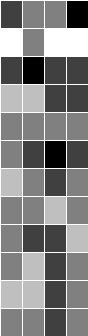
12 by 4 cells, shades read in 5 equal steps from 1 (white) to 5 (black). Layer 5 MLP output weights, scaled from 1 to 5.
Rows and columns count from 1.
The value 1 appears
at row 2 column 1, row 2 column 3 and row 2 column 4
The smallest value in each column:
1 2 1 1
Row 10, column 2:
2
